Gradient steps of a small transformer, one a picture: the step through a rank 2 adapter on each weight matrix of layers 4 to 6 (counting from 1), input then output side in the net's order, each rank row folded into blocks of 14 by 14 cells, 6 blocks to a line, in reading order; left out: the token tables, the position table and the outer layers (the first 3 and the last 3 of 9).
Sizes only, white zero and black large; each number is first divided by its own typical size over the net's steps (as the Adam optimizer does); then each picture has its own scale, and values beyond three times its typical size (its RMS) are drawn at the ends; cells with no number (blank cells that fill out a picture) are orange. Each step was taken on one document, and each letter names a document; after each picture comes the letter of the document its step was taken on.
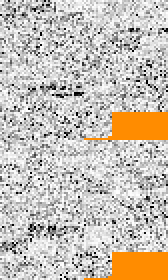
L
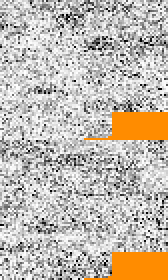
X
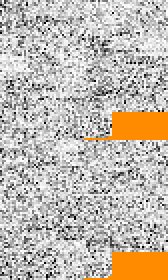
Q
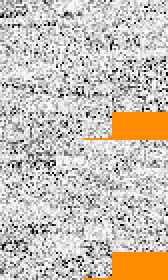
L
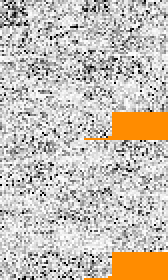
L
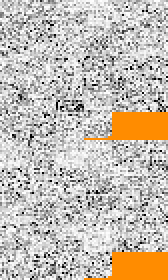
L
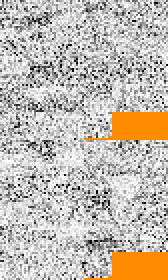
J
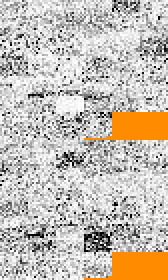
X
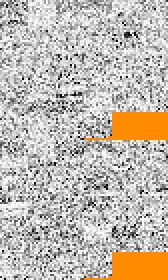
J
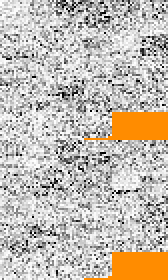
X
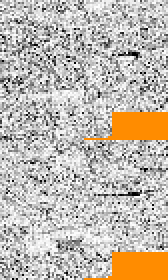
J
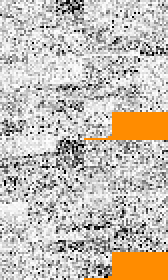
X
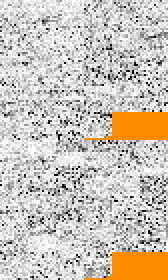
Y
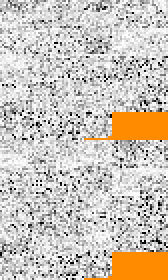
Y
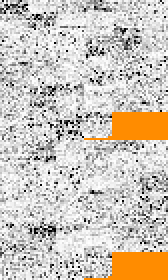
Y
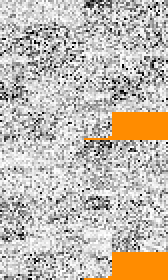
J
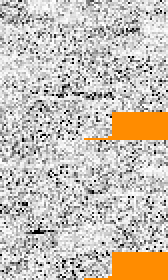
L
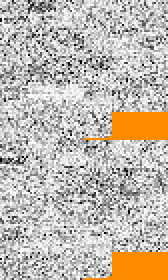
Q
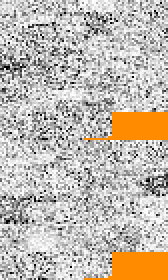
J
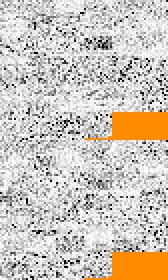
Y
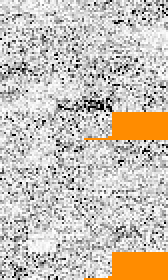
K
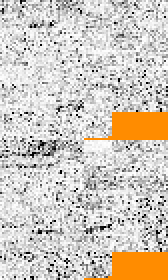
Y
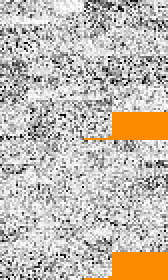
J
